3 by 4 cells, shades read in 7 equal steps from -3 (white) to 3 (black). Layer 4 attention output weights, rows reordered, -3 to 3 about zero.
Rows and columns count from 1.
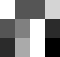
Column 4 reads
-2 2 3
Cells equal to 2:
2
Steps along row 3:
down down up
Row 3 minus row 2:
1 -1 0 1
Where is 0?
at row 2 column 2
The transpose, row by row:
-3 1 2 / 1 0 -1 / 1 -3 -3 / -2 2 3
